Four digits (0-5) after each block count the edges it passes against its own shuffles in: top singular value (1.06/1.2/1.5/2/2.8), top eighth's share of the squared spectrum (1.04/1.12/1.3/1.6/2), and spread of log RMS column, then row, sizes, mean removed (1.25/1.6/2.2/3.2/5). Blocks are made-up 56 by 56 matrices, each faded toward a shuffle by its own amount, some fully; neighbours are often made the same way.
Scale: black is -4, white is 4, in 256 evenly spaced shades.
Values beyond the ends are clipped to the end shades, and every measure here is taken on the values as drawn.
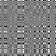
5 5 4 4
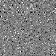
3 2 1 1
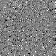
3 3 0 1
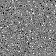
2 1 0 0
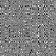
4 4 2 2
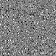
3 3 1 1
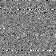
2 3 0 3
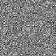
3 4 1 2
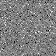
2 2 0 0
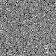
3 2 0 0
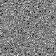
3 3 1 1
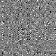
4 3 1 2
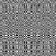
5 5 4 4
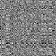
4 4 2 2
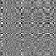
5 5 3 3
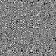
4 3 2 2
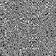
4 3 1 1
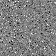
0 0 0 0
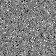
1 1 0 0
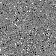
1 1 0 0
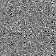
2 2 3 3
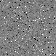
0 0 0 0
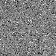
0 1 0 1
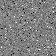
0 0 0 0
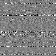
2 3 0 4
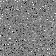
0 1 0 1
